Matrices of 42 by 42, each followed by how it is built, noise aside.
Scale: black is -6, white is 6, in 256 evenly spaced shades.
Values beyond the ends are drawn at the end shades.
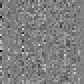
uneven columns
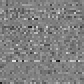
uneven rows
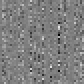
uneven columns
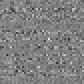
uneven rows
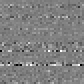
uneven rows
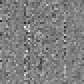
uneven columns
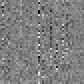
uneven columns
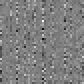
uneven columns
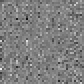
uneven columns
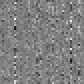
uneven columns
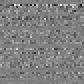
uneven rows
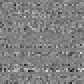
uneven rows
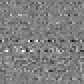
uneven rows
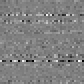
uneven rows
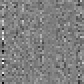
uneven columns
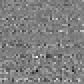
uneven rows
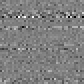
uneven rows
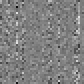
uneven columns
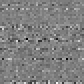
uneven rows
